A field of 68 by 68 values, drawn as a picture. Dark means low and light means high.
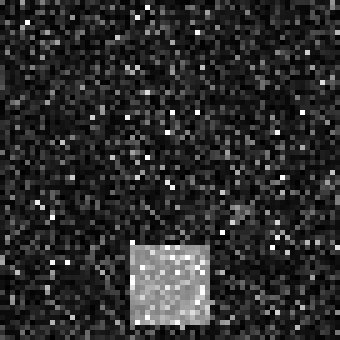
The bottom middle is the ninth with the highest average. Most values sit low, with a long tail of high ones. Overall the values sit about 20% of the way up the scale. An odd patch, higher than its surroundings, sits in the bottom middle. No regular stripes run through it.
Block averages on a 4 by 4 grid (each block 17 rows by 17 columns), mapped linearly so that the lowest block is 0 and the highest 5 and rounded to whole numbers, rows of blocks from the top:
0 0 0 0 / 0 1 0 0 / 0 1 1 1 / 0 5 5 0
